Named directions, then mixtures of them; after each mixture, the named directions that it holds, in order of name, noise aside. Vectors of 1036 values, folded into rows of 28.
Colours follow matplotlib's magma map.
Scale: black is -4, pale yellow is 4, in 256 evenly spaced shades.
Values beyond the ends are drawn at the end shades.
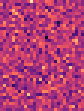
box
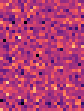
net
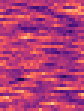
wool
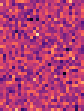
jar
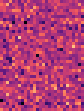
net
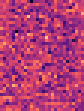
box, jar, wool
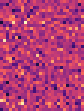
net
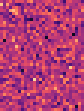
box, jar, net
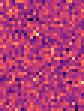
jar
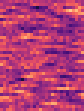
wool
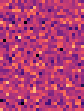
net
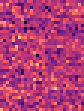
box, net, wool
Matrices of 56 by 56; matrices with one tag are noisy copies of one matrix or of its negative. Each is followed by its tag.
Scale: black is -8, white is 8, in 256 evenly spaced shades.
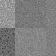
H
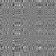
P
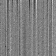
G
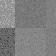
H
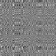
P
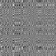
P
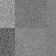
H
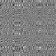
P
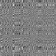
P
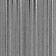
G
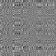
P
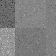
H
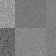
H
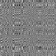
P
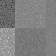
H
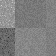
H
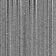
G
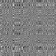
P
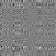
P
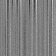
G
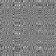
P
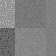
H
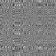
P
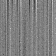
G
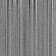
G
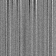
G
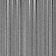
G
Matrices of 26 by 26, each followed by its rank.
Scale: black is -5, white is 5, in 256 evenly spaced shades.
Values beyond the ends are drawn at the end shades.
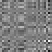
two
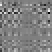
two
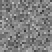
full rank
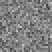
full rank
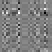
two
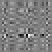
two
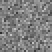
full rank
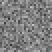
full rank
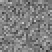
full rank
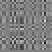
two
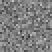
full rank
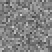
full rank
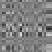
two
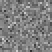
full rank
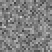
full rank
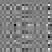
two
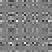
two
